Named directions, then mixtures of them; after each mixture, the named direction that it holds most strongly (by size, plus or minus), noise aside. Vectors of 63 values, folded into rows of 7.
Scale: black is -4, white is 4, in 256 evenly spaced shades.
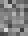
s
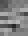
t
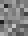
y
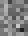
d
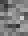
t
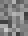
s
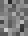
s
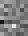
y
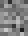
d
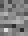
t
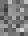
d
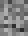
d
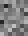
y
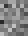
y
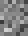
y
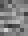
t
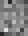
s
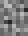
s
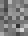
d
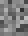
d
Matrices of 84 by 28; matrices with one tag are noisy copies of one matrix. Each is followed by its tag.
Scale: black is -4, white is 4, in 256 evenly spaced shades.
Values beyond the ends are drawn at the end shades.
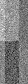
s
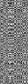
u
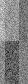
s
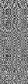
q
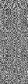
q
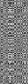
u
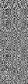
q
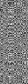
u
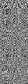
q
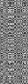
u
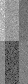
s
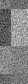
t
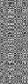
u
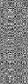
u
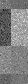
t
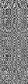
q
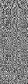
q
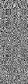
q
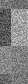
t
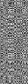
u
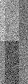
s
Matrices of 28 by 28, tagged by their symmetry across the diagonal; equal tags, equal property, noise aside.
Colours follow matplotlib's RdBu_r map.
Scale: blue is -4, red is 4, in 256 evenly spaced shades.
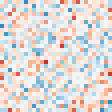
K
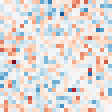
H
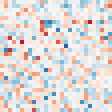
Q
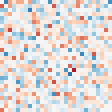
H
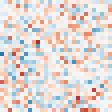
Q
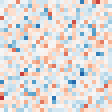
K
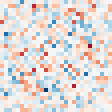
H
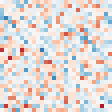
Q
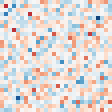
K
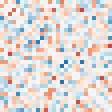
K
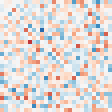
H
